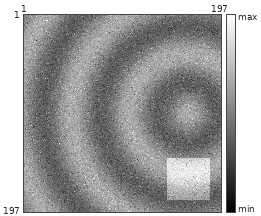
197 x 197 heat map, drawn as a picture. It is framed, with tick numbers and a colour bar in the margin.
Rings: centred on the middle right. Ninth with the lowest average: middle right. Odd patch: higher, in the bottom right. Slope: none.
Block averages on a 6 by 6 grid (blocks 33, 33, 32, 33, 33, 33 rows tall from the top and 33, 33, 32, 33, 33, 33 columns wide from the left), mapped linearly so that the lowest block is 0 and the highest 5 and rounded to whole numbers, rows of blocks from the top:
3 0 3 1 0 0 / 1 3 1 2 3 3 / 0 3 0 3 0 0 / 0 3 0 3 0 0 / 1 3 1 2 5 5 / 3 0 3 1 2 2
